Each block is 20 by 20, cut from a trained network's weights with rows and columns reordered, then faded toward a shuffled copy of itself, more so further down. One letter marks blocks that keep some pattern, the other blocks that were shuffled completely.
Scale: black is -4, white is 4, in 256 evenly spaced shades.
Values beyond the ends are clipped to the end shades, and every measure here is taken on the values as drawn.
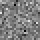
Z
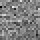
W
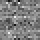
W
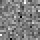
Z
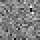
Z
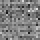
W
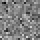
Z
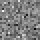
Z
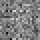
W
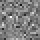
W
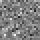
Z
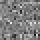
W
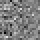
W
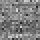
W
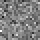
Z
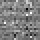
W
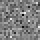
Z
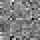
W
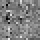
W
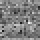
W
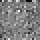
W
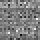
W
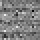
W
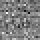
W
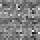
W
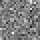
W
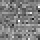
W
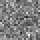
Z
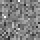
Z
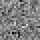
Z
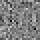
W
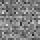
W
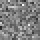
Z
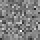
W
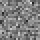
Z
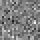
W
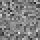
W
